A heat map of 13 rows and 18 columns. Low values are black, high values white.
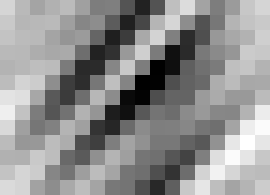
The grain runs diagonally up to the right. The ninth with the lowest average is the centre. The top left is the calmest part. The bottom right is the ninth with the highest average.
